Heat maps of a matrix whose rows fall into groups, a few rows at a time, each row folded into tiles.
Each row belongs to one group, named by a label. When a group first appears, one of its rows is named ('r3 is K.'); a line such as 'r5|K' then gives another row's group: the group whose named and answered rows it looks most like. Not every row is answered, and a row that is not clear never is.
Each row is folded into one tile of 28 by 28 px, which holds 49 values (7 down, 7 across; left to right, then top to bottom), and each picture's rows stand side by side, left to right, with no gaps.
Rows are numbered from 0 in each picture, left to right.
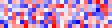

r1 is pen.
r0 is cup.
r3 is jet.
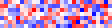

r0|jet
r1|cup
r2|cup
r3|jet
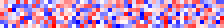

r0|cup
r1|pen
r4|cup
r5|pen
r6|cup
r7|pen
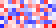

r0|jet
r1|cup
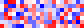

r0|pen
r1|cup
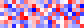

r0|jet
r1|pen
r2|jet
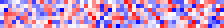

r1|jet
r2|pen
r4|jet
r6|cup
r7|pen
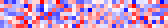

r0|cup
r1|jet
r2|pen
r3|pen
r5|pen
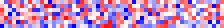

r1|jet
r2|pen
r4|jet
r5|cup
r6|jet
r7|pen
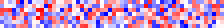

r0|cup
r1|pen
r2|pen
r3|pen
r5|pen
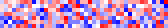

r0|cup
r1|jet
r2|jet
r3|cup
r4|cup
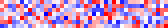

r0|jet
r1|jet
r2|cup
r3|jet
